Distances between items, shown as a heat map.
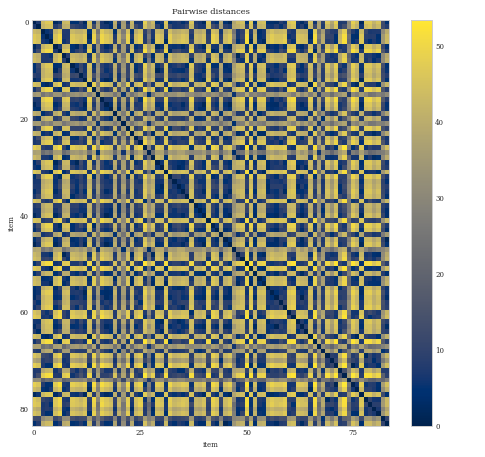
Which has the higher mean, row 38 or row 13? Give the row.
13
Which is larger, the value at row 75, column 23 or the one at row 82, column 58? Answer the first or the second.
the second
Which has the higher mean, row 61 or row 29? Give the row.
61
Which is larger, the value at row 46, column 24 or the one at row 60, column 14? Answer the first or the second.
the second
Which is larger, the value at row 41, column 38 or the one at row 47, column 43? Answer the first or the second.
the first
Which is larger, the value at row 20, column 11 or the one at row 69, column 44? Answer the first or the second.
the second
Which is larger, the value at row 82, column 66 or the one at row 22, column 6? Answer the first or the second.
the first
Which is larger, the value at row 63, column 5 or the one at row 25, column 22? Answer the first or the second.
the second
